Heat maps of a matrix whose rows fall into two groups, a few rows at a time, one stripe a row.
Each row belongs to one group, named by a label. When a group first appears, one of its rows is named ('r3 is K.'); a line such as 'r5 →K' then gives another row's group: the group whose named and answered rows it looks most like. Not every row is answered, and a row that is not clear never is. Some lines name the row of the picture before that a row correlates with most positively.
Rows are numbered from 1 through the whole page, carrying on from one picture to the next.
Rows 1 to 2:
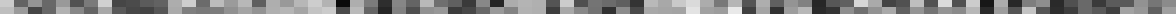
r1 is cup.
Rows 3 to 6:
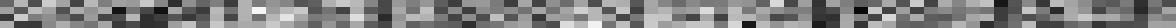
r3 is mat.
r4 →cup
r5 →mat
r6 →cup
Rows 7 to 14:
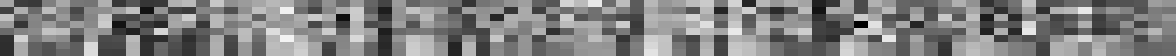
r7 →cup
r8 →mat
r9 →cup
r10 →cup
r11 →cup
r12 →mat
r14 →mat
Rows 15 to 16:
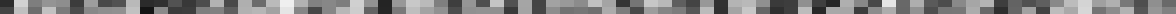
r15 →mat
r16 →mat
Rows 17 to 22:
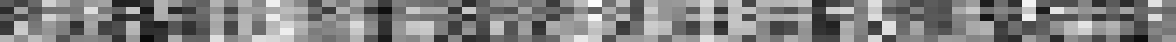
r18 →mat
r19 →cup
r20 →mat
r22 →cup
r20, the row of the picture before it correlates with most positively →15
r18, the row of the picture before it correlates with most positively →16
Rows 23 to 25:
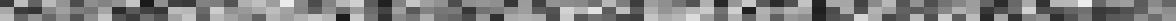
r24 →cup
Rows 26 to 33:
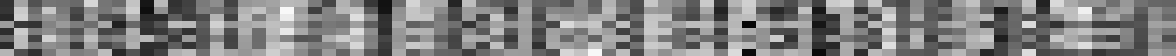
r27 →mat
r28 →mat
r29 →cup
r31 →mat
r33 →cup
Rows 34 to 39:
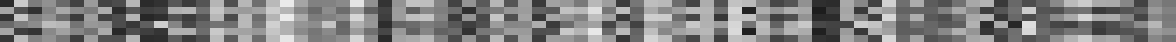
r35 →cup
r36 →mat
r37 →cup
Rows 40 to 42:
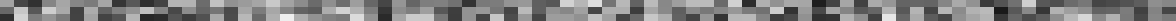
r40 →cup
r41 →mat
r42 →mat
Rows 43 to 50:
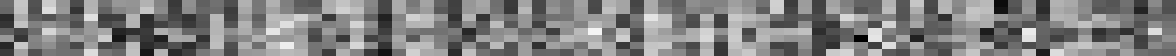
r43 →mat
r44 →mat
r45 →mat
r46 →mat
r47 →cup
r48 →cup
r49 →mat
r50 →mat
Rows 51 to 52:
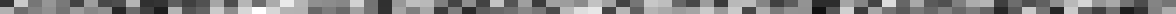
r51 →mat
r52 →cup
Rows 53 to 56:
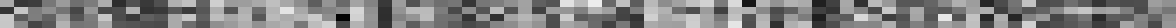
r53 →cup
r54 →mat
